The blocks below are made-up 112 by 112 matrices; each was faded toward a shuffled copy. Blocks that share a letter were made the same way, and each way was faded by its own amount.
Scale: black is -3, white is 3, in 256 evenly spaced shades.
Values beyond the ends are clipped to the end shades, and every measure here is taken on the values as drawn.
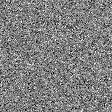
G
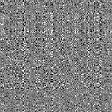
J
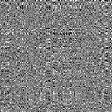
J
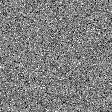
G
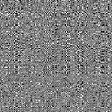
J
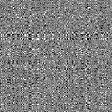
J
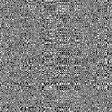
J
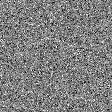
G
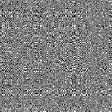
J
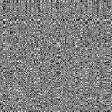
J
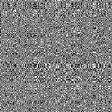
J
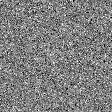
G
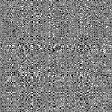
J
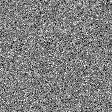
G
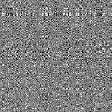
J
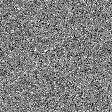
G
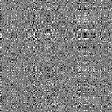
J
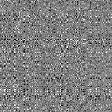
J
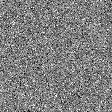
G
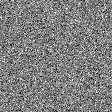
G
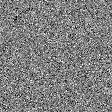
G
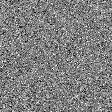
G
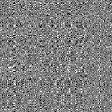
J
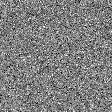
G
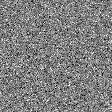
G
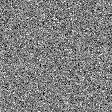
G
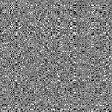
J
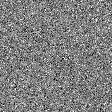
G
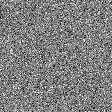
G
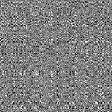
J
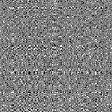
J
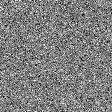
G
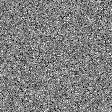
G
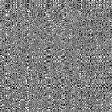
J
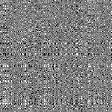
J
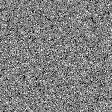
G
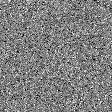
G
